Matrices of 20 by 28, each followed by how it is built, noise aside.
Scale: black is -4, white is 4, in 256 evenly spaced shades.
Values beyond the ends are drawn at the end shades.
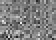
low rank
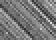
Toeplitz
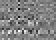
low rank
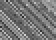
Toeplitz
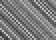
Toeplitz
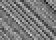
Toeplitz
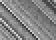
Toeplitz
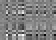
low rank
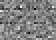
low rank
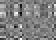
low rank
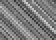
Toeplitz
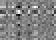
low rank
